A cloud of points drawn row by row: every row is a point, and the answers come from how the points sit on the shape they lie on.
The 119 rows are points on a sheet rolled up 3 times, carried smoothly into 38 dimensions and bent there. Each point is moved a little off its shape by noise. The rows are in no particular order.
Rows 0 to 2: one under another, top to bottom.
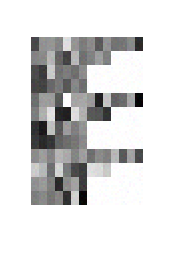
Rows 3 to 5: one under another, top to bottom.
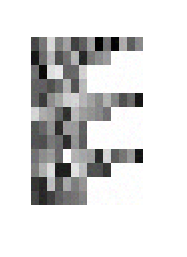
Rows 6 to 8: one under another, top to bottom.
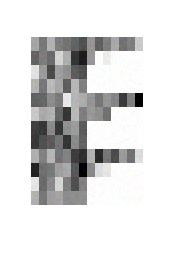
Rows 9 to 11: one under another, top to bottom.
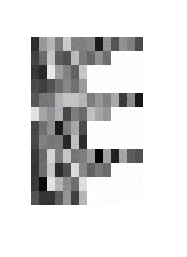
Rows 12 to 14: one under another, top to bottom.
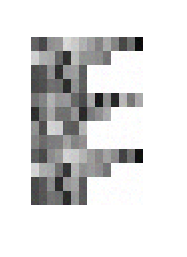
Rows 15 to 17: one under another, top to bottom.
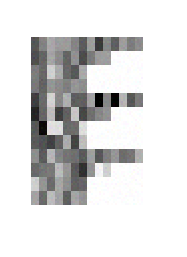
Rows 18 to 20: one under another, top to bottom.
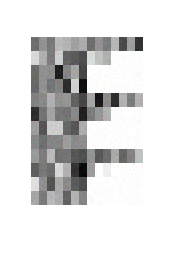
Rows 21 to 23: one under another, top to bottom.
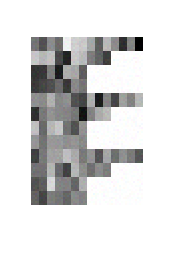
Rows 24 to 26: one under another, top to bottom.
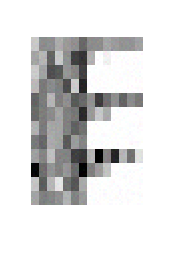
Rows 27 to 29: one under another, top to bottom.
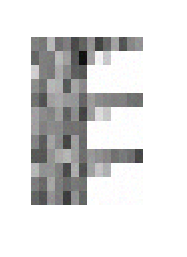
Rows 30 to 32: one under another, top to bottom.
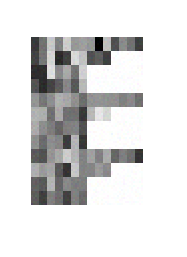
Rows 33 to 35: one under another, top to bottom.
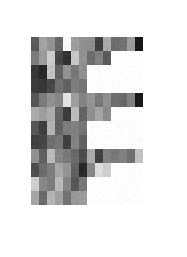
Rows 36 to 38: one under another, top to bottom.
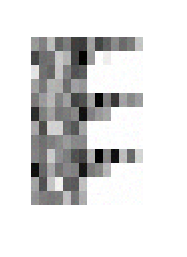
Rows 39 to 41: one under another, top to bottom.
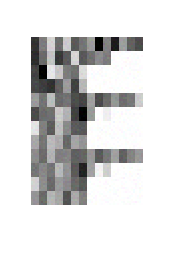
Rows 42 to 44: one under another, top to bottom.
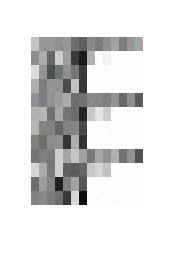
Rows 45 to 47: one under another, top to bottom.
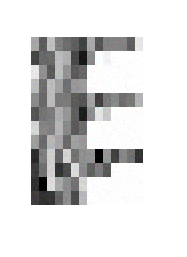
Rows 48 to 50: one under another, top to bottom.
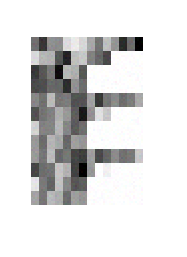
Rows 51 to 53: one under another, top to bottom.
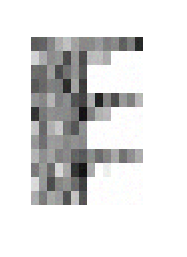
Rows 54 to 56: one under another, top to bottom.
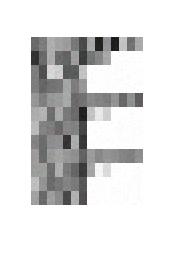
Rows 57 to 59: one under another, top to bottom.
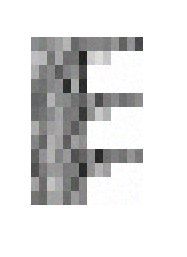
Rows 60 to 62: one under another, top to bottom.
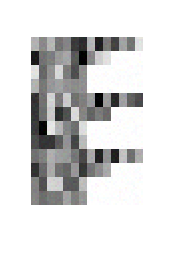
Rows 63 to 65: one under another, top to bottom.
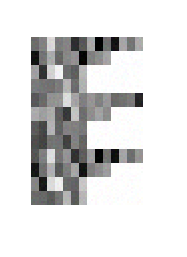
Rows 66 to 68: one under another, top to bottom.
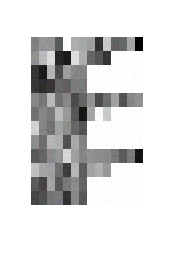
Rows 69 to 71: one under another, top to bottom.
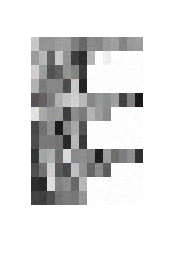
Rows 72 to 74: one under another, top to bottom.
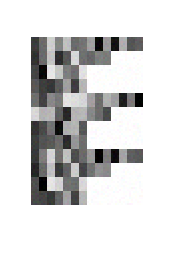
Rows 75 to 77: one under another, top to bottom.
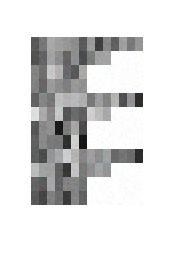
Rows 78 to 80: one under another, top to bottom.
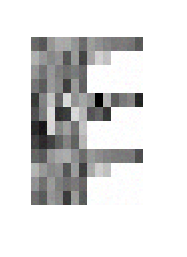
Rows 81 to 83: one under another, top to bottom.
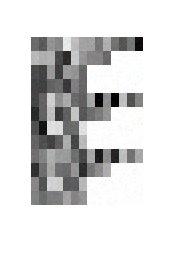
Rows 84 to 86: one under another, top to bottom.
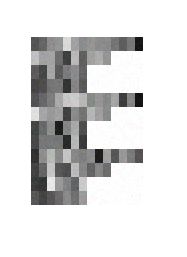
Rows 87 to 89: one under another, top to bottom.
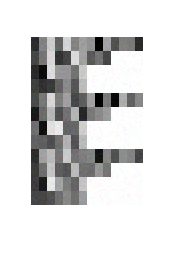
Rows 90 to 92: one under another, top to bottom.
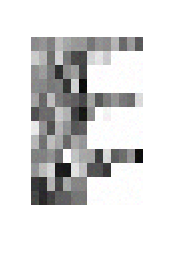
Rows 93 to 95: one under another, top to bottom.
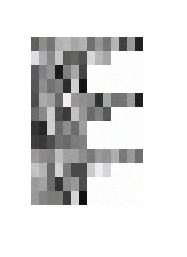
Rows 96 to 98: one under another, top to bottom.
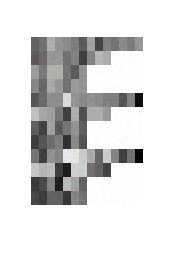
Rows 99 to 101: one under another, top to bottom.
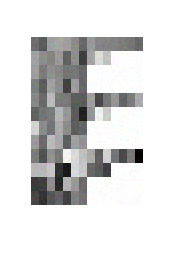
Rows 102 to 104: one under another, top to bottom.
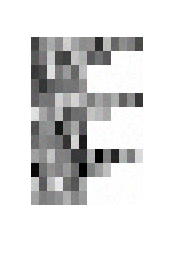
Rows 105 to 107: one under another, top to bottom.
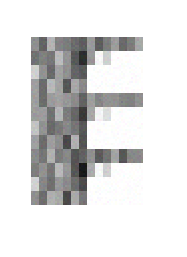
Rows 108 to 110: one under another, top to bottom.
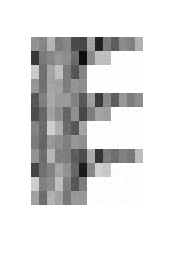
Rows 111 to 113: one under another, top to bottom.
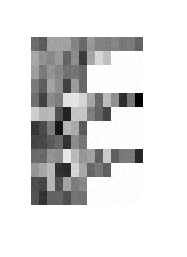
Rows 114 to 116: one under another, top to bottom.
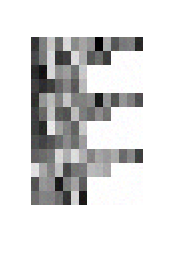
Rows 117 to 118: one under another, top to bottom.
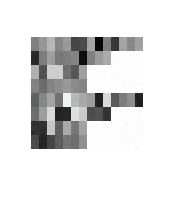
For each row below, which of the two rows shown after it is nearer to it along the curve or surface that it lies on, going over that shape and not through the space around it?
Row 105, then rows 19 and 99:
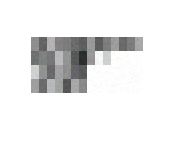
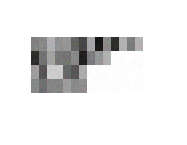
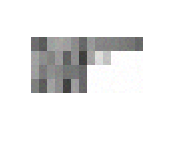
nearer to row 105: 19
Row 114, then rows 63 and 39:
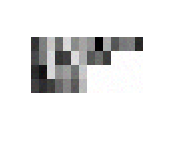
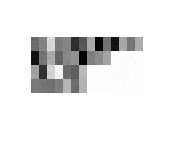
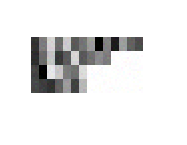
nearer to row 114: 39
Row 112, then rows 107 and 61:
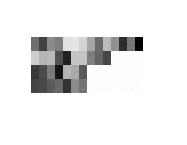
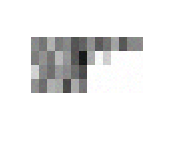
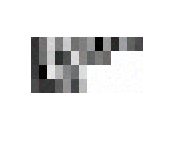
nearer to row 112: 61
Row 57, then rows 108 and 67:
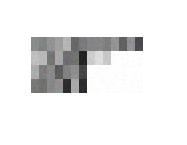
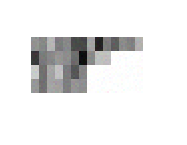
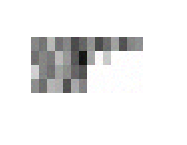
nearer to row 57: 67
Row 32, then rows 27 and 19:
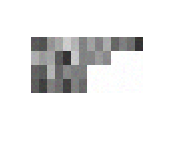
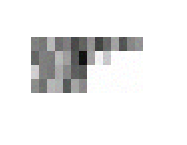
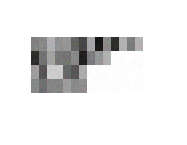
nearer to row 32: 27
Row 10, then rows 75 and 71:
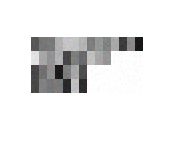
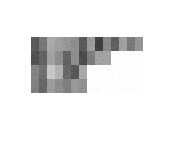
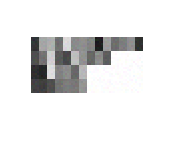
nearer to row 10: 71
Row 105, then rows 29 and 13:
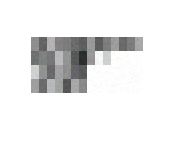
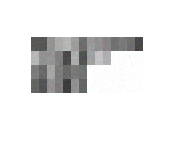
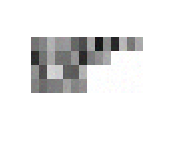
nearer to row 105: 13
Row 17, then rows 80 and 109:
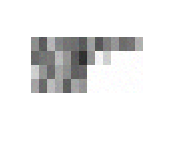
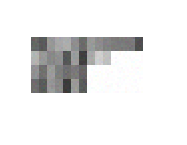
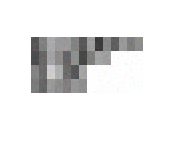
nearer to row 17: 109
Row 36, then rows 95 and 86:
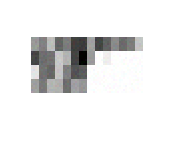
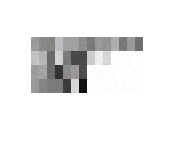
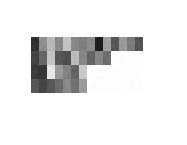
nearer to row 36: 95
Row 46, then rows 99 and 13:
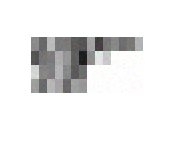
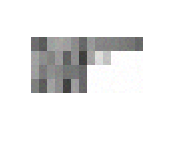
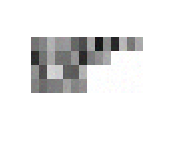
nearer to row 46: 13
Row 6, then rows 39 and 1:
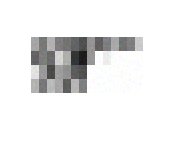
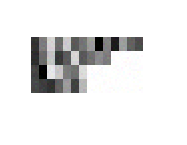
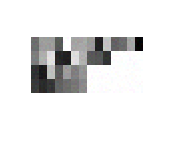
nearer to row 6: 39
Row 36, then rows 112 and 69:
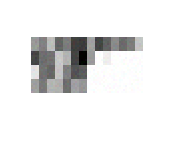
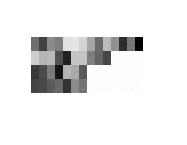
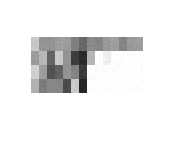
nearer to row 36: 69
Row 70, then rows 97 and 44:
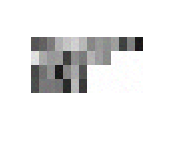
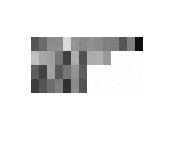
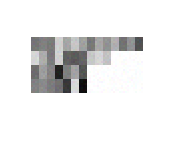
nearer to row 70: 44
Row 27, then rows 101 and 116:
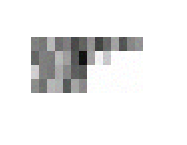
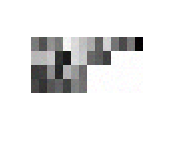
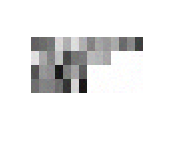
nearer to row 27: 116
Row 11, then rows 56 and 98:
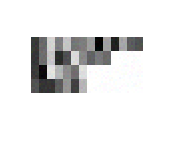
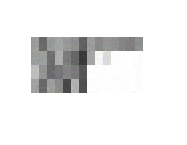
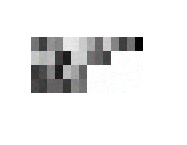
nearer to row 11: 98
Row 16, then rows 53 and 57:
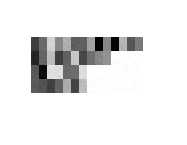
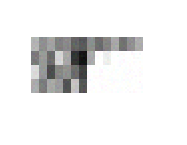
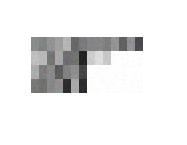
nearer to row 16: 53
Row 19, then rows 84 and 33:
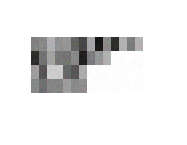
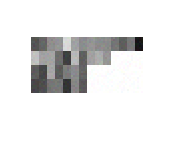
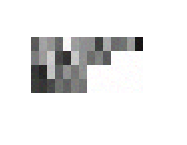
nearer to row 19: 33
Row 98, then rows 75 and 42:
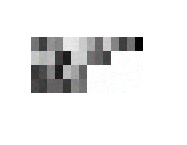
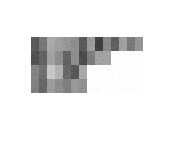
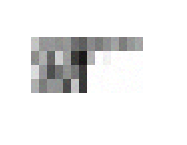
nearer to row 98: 42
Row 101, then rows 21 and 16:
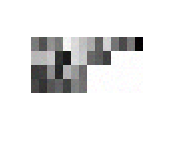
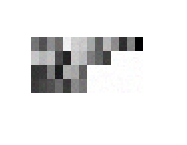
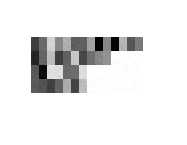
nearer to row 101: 21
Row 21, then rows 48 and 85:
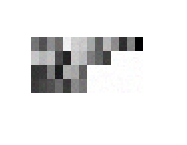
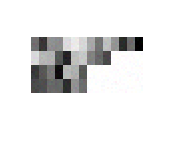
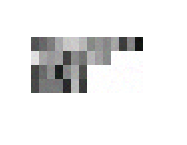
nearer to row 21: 48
